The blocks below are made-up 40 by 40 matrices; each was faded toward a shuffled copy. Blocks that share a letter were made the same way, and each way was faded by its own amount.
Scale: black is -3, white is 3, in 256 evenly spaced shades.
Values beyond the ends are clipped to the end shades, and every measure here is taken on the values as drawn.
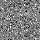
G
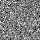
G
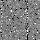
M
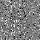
M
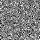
G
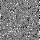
M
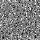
G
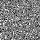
G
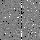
M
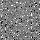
M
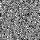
G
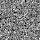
G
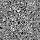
G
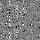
M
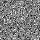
G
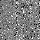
M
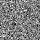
G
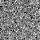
G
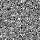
G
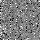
M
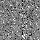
M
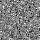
G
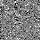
G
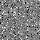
M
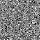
G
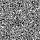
G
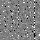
M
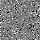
M
